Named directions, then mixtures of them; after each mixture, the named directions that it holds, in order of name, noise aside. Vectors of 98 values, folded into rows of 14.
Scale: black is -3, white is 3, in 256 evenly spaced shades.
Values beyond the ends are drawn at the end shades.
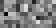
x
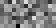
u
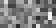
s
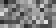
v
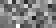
u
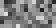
v, x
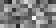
u, v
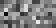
v, x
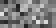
v, x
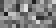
x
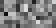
x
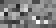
v, x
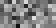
u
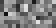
x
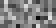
s, x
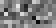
v, x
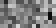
s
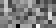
s, u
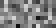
s, x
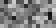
s, u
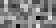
s, x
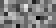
s, x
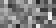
s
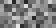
u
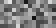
u, v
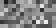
v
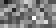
u, v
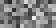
u, v
